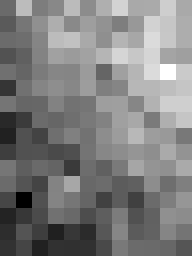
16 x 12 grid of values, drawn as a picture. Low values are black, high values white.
Mirror symmetry: none. Stripes: none. Ninth with the lowest average: bottom left. Ninth with the highest average: top right. Slope: up to the top right. Odd rows or columns: none.
